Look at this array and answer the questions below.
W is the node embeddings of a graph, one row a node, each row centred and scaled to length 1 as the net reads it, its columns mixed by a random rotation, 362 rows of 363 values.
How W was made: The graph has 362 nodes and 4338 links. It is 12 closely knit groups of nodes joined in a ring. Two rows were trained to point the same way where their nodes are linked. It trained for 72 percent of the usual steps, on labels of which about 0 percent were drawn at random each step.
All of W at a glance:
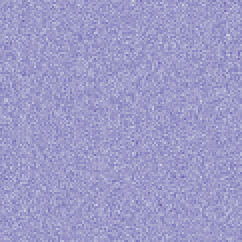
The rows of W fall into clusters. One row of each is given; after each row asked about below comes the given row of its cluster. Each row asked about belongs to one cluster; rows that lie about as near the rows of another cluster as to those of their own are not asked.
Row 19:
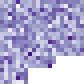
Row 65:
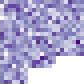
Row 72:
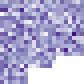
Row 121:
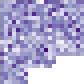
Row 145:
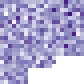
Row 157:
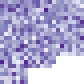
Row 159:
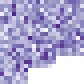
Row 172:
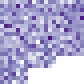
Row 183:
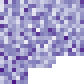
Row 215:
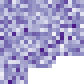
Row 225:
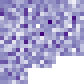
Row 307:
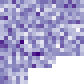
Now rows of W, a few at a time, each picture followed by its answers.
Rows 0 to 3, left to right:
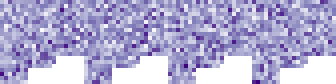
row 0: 159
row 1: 215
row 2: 159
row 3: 65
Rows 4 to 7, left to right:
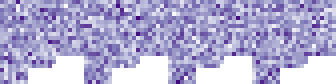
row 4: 19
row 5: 183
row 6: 215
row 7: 215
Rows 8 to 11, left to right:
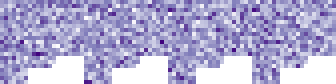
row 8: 307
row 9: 65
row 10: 72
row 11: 72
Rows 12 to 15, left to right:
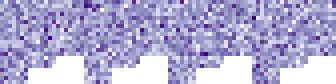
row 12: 172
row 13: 157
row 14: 307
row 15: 183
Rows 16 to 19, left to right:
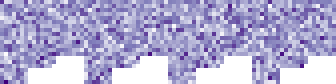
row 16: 65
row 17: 215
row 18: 159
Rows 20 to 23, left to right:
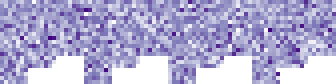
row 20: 172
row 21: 72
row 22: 215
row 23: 121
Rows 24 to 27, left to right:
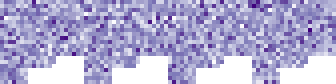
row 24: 183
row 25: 72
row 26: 183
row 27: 157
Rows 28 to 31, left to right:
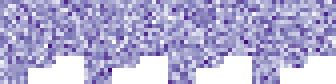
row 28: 145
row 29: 215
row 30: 65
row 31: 72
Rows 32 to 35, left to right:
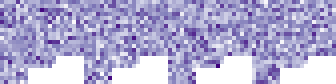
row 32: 19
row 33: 172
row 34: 121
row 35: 215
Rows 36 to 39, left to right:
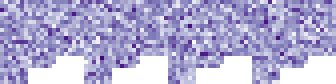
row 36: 72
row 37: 145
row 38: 307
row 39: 19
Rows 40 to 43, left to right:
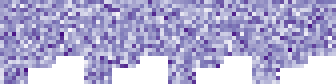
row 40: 215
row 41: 145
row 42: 121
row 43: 159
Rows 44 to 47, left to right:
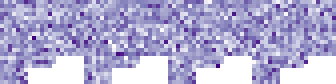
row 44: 121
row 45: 307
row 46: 121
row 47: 145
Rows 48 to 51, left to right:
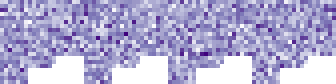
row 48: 72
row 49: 225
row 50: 307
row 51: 172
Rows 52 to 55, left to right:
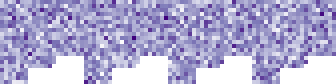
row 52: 19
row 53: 172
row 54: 145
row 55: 145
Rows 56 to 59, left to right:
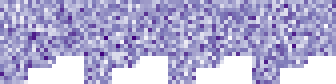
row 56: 159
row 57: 172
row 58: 172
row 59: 183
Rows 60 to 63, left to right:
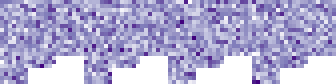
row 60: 145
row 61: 121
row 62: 19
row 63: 65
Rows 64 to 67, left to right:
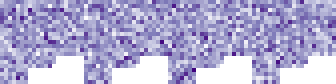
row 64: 19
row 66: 215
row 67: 157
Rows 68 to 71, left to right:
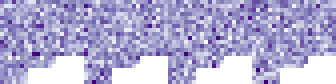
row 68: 307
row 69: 215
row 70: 172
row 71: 157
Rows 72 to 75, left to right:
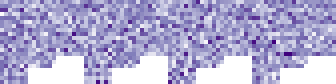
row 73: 157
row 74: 172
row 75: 307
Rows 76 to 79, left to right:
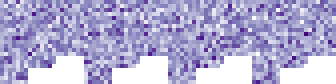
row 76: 19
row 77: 215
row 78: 159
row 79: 65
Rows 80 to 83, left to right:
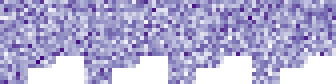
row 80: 65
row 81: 215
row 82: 172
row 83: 172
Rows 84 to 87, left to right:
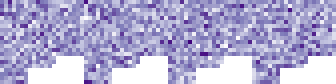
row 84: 225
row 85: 65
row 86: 307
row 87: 215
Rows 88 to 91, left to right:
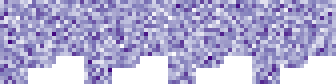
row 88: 183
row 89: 215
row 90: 65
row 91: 215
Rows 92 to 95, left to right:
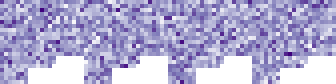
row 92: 19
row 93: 145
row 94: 183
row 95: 307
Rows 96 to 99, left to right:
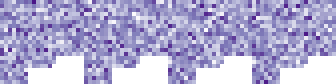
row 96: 121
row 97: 72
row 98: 183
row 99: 183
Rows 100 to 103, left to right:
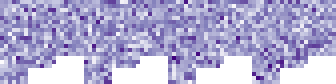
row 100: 145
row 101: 121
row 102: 19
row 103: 159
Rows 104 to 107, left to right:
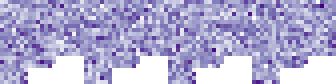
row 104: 121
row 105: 19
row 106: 121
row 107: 65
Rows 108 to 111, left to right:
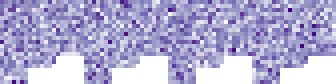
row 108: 157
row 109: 225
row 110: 72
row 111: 215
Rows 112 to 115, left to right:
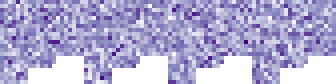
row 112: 19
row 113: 19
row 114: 65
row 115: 183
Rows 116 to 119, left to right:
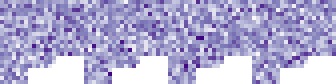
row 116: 172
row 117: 121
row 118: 159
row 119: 65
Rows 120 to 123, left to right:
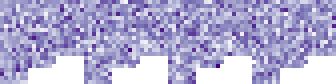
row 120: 159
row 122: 121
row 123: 145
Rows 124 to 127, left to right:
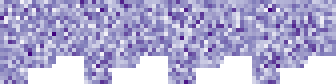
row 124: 183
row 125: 225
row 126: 225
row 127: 225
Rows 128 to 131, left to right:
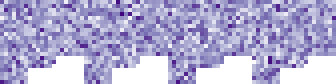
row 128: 65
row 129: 183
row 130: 215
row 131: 145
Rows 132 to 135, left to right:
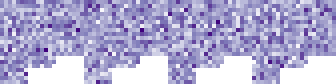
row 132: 121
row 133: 157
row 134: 225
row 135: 145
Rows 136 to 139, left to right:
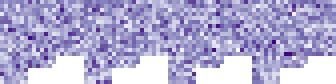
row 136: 159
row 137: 157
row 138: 121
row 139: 307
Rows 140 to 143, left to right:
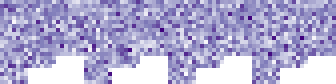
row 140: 157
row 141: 121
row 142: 172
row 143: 172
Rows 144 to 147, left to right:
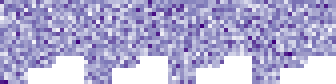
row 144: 65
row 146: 157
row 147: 307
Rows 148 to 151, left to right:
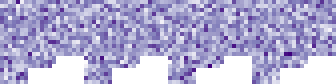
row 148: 19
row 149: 145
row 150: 145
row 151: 307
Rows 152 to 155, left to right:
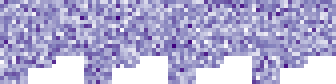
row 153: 183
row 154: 307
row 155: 65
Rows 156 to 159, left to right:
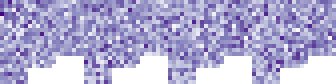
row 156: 225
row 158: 159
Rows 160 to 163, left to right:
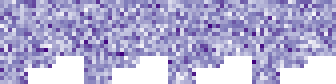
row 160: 121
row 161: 307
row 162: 121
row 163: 121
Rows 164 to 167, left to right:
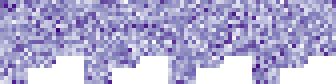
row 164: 157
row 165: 121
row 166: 215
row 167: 183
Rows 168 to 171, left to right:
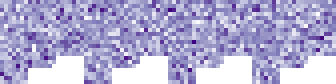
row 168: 159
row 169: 65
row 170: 72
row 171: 72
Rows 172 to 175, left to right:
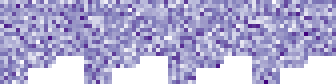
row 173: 183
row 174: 19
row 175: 183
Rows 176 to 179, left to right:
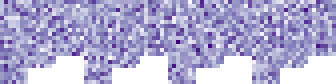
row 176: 183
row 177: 145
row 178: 183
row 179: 145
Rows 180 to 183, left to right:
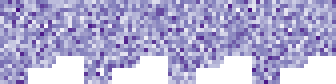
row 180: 225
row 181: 172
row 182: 159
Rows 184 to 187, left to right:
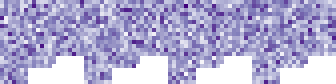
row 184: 183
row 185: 19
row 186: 172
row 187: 157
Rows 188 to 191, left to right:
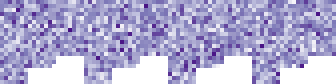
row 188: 225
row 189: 159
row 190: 159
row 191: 121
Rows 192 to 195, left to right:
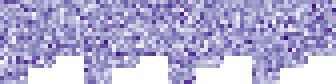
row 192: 145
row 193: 307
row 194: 225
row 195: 159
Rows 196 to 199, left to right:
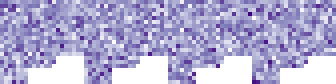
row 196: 157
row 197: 215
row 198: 121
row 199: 65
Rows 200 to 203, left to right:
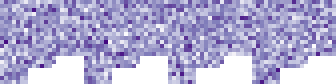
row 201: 307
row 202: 157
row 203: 215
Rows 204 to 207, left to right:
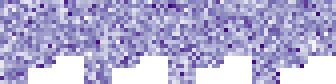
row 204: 145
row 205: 65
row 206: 157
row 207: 121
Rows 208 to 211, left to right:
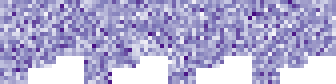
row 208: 159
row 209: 121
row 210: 145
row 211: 225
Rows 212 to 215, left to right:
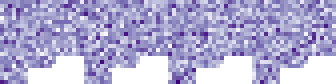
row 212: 65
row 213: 225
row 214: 215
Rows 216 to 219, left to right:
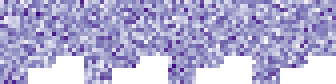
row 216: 183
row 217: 19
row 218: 183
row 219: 145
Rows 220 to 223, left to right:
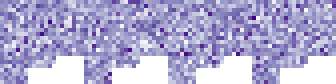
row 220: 225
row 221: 121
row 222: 172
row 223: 183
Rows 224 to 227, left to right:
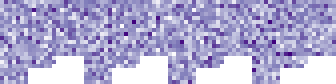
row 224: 145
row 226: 65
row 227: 307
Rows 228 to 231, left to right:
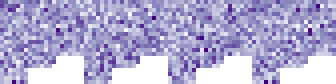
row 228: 157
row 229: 159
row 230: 159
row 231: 157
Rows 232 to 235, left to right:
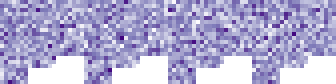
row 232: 215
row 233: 215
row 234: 72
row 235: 225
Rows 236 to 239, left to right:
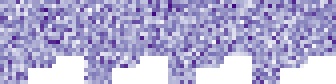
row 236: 19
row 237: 145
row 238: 157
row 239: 172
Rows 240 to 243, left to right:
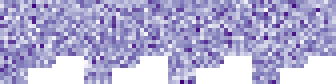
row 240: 183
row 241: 145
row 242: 157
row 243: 225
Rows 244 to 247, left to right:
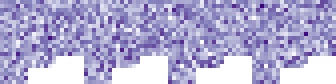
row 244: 172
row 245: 159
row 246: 65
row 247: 65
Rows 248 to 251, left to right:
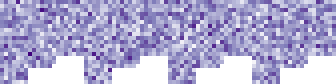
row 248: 19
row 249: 159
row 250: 225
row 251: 145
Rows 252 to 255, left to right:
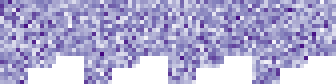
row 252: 225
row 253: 172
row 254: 159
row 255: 215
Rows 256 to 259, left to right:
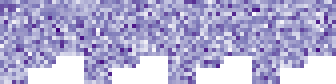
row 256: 157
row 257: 121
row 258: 121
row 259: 72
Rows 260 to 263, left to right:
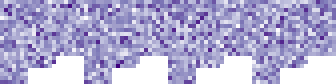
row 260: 65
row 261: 65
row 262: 225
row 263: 145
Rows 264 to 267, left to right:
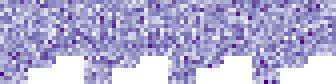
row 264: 159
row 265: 145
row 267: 157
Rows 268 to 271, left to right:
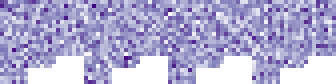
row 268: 157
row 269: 65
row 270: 72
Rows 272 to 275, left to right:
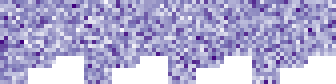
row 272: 307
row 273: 183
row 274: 159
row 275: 157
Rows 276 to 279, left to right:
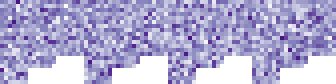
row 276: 19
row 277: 215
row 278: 172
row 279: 159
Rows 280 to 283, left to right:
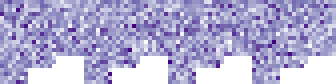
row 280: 225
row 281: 121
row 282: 121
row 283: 307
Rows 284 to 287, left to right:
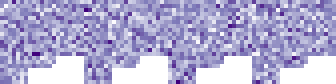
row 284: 307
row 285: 72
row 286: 215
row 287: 65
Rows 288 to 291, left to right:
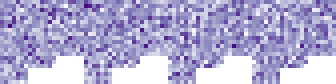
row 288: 19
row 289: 157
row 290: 145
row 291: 145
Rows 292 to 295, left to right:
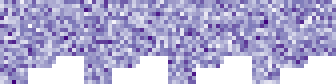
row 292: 183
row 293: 72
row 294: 121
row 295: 19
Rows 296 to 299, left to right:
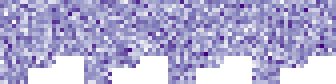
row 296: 145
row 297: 121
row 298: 307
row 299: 145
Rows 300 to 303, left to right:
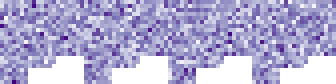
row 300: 183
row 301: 183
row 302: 215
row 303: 183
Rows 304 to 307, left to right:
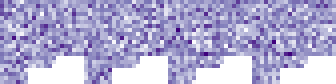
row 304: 225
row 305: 215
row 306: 307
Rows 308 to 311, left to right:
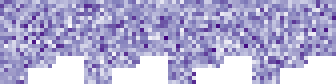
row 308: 225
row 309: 157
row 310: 121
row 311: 145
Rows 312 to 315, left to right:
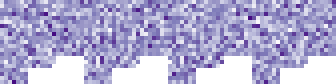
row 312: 183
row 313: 145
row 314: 145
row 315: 183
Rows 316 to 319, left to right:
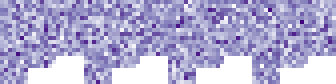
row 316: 172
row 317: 183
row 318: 19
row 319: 225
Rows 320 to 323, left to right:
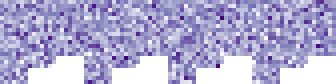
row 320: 172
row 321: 65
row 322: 19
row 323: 145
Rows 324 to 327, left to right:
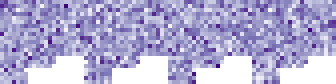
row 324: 157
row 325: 145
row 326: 121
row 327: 157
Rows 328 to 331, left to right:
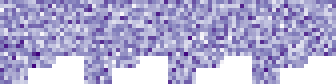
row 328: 307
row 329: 72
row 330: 172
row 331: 183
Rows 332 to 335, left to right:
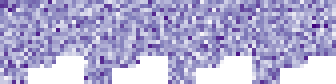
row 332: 157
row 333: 145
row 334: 172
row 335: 215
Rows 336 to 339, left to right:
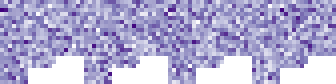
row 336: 72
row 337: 121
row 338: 72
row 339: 19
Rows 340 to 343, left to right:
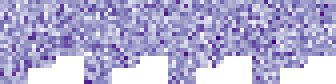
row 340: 159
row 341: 65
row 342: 172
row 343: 307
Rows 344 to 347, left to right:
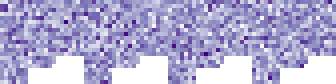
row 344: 72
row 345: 225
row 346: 307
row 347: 19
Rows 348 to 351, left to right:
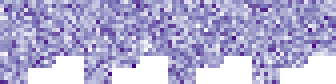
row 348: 65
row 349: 121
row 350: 183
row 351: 157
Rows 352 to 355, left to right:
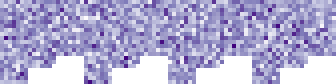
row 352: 19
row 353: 65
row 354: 145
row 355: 225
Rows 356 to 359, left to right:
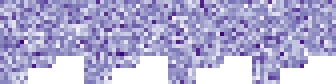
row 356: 307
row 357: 307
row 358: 183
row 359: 19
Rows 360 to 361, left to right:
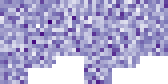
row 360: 225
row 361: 183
